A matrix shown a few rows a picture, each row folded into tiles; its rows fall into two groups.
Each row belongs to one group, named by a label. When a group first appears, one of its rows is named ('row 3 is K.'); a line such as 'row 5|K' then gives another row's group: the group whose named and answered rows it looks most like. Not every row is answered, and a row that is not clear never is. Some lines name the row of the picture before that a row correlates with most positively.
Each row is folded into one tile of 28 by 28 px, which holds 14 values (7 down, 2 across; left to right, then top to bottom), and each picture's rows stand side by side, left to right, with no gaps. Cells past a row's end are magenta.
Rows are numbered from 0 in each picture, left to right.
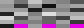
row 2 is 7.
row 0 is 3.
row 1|3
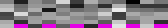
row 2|3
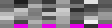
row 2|7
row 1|7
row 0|3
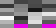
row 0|3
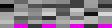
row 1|3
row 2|3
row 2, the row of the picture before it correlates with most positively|0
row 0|3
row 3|3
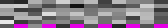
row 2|3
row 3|3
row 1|3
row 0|7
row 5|7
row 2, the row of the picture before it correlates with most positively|1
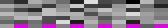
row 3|3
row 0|7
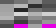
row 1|3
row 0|7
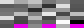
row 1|3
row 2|7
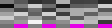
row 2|3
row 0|3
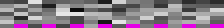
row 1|3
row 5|3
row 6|7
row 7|3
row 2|7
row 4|3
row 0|7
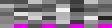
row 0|7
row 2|7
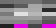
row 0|3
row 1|7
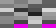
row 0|7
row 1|3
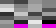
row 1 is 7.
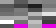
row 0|3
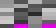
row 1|3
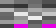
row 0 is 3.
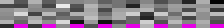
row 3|7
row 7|7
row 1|3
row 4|3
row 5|7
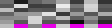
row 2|7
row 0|7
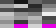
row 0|7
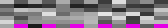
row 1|3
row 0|3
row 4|3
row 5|3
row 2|3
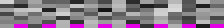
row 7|3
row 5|3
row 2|7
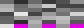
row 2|3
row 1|7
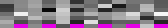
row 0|3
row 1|7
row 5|7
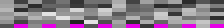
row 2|3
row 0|7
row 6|3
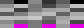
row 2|7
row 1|3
